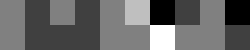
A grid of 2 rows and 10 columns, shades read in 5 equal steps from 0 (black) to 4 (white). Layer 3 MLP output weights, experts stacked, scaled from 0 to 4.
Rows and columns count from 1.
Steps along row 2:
down same same up same up down same down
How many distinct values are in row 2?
3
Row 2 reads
2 1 1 1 2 2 4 2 2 1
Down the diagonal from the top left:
2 1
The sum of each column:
4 2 3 2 4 5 4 3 4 1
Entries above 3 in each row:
0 1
